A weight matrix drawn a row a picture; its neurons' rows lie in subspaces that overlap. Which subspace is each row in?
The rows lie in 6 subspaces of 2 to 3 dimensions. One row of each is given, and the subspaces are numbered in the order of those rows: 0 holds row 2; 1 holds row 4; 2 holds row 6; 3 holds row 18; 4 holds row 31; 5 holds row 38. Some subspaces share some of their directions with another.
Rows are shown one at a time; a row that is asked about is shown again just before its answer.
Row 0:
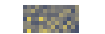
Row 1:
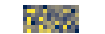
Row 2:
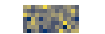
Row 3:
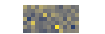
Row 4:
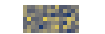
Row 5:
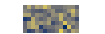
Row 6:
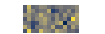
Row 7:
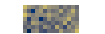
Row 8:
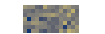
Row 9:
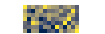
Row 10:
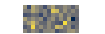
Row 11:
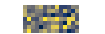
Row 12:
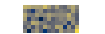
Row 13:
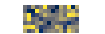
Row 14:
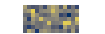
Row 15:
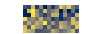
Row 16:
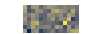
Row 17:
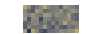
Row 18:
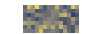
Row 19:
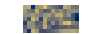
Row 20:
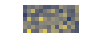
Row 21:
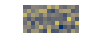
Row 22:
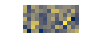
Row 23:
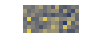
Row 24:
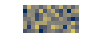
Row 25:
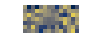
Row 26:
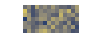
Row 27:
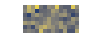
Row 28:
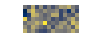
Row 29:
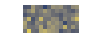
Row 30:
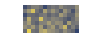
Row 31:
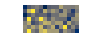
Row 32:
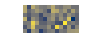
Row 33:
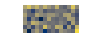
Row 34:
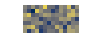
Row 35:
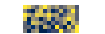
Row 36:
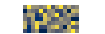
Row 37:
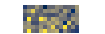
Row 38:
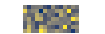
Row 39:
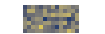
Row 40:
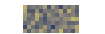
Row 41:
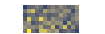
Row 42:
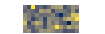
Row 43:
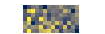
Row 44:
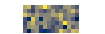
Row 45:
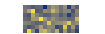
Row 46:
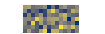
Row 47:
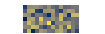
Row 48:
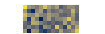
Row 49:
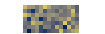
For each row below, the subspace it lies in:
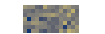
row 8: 1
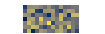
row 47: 0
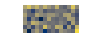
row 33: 3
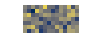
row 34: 3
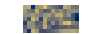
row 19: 0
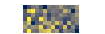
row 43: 5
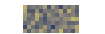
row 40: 5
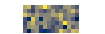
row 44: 0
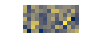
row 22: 2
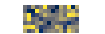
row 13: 3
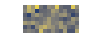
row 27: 3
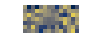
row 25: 3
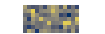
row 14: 3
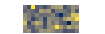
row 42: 0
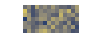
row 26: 4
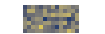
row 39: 1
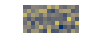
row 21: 5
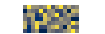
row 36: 5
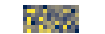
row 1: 5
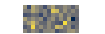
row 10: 2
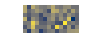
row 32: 2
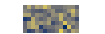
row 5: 0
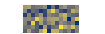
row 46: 5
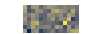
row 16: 2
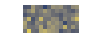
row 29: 0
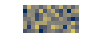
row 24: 5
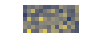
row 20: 5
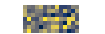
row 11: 1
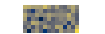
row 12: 3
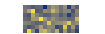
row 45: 3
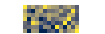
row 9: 2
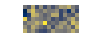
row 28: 4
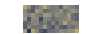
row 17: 0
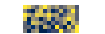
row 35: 2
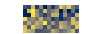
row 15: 4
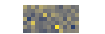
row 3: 2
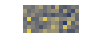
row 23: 1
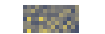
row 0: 4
